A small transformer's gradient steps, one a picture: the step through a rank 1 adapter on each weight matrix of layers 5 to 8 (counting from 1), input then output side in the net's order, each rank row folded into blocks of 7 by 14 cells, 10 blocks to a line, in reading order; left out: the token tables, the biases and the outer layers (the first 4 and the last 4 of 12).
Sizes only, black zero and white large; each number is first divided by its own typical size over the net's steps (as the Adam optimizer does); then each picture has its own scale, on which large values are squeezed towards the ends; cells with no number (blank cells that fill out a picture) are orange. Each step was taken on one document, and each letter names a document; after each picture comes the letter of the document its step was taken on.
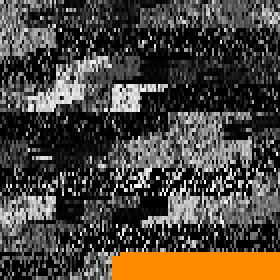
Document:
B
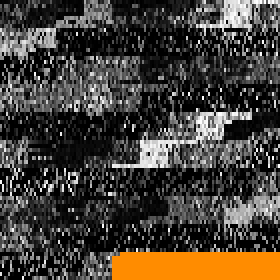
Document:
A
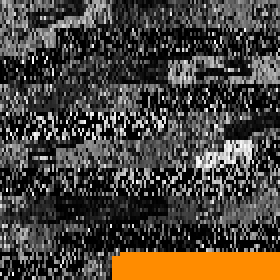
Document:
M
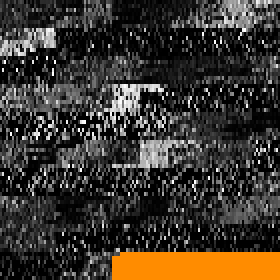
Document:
M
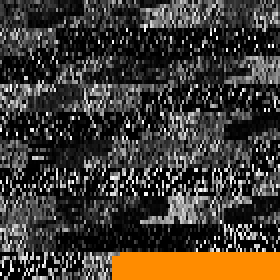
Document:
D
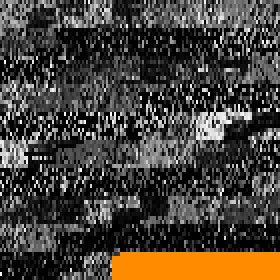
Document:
M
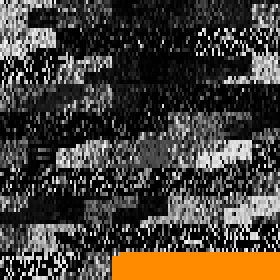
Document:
B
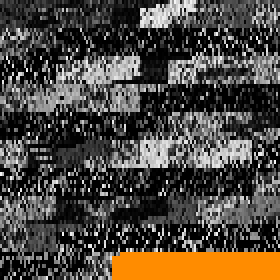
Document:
B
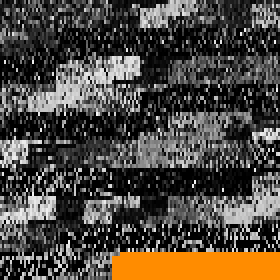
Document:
B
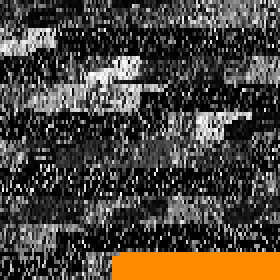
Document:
A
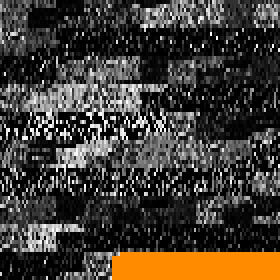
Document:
A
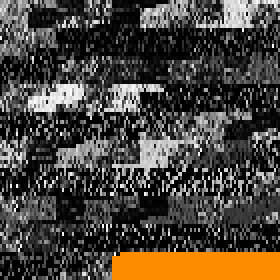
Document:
A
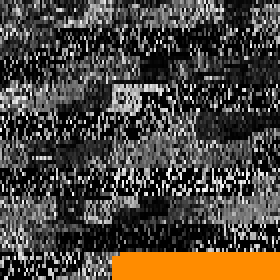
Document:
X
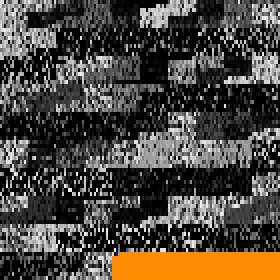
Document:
B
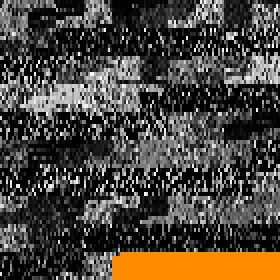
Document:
A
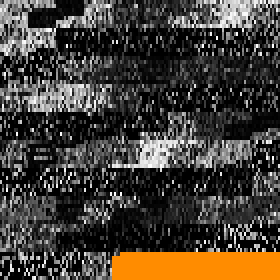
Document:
D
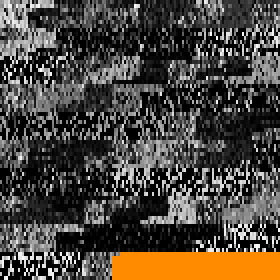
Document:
X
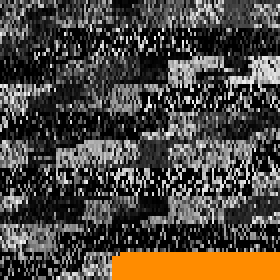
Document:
X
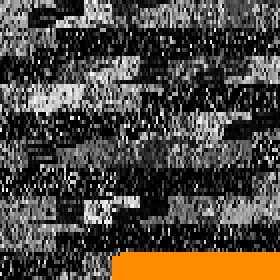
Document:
A
